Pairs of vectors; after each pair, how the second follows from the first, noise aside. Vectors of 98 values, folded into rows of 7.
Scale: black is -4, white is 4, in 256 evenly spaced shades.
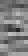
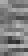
wrapped around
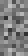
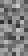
reversed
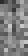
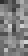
copied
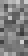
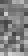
reversed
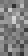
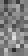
reversed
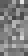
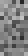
negated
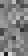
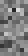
wrapped around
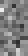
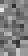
copied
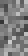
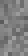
shrunk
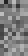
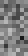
wrapped around
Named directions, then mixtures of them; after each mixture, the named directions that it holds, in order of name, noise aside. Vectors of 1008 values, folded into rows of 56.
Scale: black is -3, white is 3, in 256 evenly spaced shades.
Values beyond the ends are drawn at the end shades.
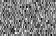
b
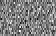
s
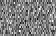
s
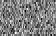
b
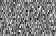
s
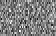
b, s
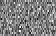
s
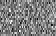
b, s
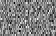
s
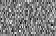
b, s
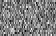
b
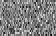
b, s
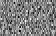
s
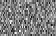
b, s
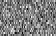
b
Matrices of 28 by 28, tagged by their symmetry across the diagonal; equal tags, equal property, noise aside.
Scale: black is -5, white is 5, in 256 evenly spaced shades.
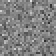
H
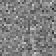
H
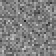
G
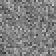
G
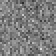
H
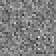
G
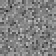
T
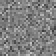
G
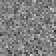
G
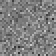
T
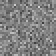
H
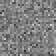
G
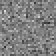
H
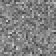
H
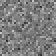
T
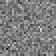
H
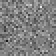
G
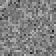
T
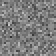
H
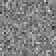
H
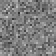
T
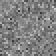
T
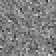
G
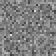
T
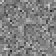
T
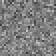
H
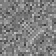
T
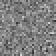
G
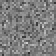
T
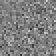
G
